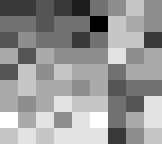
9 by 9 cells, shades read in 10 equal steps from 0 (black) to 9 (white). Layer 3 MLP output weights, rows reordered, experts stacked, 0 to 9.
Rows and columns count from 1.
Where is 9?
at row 8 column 1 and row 8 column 6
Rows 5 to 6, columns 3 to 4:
5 7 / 6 6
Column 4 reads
2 4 4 5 7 6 8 5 8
